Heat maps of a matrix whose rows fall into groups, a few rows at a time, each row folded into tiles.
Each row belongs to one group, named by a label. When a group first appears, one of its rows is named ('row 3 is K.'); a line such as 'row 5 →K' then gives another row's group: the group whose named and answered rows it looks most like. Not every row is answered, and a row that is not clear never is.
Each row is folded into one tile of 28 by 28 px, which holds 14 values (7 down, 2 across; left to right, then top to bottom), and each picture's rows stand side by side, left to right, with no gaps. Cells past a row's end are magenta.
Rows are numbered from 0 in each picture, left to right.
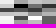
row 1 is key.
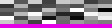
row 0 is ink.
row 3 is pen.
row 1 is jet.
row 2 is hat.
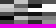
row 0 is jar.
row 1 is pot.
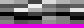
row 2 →hat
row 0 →hat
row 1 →jar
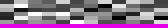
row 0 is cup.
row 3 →key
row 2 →jet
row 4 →jar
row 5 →jet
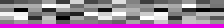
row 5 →pen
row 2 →jar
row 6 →cup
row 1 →cup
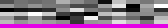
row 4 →key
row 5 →cup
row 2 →hat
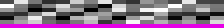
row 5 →pot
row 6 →jar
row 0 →jar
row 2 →jar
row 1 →ink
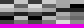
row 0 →jar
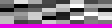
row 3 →pen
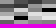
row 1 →pen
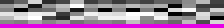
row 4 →pen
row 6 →pot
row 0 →pen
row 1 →ink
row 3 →pen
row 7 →jet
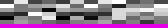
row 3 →jar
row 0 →jar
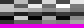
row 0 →jar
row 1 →jar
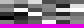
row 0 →hat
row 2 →pot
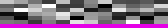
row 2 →jet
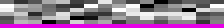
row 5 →ink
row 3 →jar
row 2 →jet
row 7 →pot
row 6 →pen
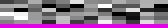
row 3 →cup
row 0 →pen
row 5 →key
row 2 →key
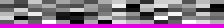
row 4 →key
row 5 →cup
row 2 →hat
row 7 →key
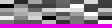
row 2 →pot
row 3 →jet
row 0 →ink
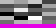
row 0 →hat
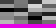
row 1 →jar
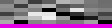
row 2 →hat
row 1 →pen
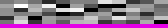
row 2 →pot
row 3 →key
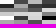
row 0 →ink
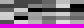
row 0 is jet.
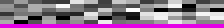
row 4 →hat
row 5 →pen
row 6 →key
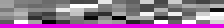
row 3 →jar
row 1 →hat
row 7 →pen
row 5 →jet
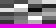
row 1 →key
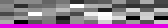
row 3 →pen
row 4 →jet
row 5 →jet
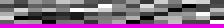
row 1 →hat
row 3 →pot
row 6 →key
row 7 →jet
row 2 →hat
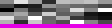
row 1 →ink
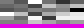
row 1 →ink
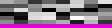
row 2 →cup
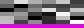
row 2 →jet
